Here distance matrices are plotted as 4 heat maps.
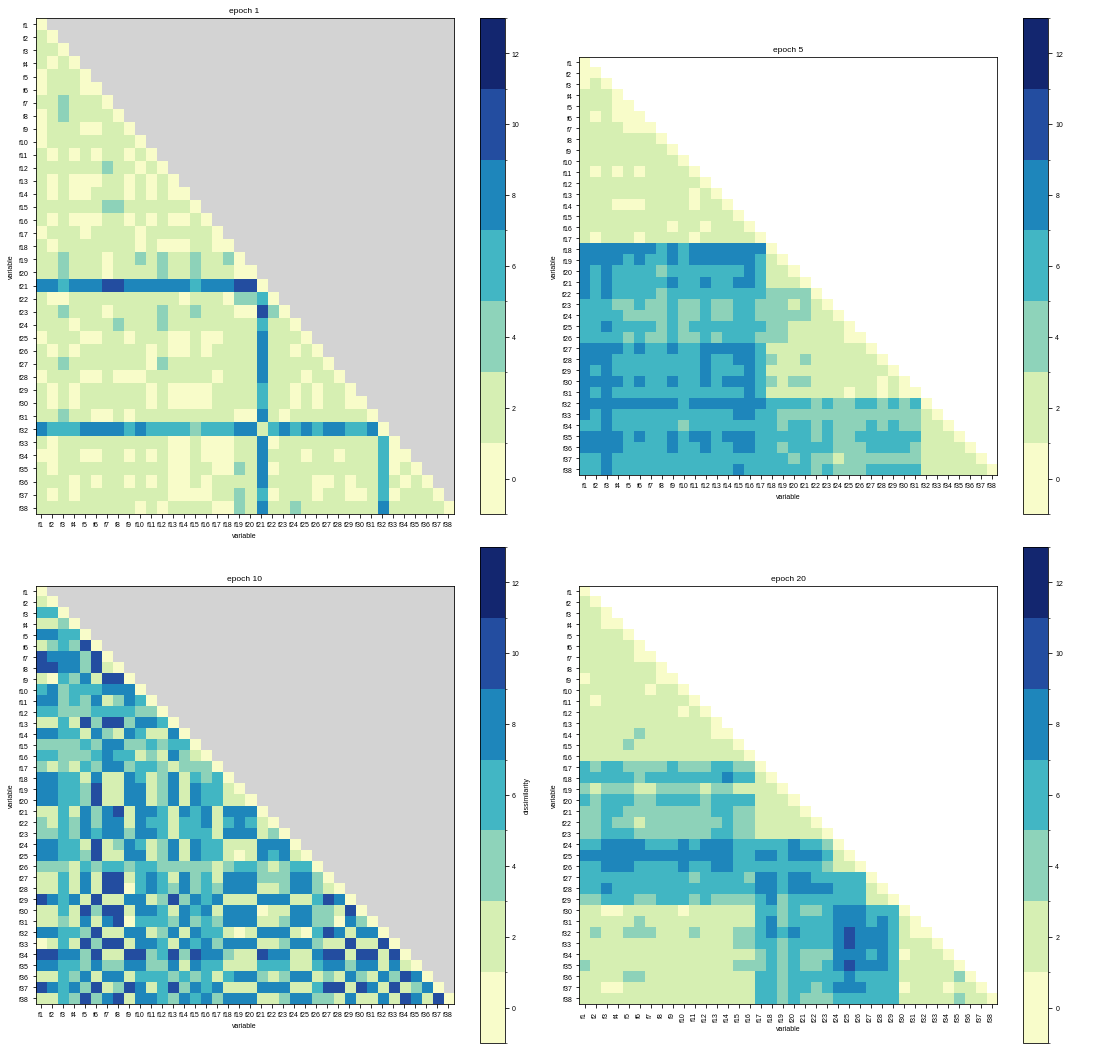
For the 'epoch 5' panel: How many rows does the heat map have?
38
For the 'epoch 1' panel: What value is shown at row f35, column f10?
2
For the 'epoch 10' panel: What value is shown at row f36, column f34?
10
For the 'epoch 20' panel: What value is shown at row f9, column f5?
2
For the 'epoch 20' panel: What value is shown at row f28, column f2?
6
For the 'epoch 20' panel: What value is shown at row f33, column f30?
2
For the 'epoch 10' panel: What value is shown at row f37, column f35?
4
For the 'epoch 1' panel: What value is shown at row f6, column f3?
2
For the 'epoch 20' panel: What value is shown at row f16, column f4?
2
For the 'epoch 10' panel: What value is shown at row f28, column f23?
4
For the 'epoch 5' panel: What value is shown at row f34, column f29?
6
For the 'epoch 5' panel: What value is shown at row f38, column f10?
6
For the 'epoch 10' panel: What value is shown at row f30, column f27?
4
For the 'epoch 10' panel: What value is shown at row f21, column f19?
8
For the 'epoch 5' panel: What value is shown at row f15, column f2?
2
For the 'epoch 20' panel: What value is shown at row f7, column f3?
2
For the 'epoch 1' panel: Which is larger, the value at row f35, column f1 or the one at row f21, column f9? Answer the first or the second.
the second
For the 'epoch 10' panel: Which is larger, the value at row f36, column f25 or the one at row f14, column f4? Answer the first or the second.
the first
